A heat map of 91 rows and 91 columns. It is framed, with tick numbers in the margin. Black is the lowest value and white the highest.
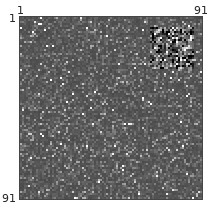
Stripes: none. Odd patch: rougher, in the top right. Mirror symmetry: none. Roughest part: top right. Slope: none. Histogram: skewed, a long tail of high values. Grain: fine.
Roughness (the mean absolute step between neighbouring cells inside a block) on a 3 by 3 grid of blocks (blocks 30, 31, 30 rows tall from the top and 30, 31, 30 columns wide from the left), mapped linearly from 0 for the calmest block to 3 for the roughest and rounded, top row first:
0 0 3 | 0 0 0 | 0 0 0
